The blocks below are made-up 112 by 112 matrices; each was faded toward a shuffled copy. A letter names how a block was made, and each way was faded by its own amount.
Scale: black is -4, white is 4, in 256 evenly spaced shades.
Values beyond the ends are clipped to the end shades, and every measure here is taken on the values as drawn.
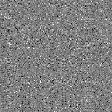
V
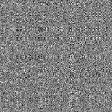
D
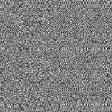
D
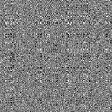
D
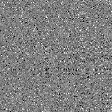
V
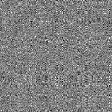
D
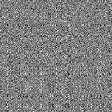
D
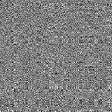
D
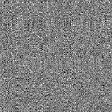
D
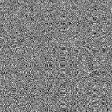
D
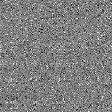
V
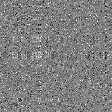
V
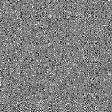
V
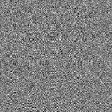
D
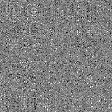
V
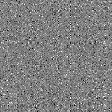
V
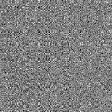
D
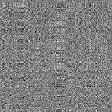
D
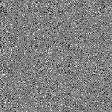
V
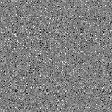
V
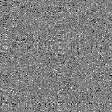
V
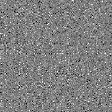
V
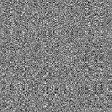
D
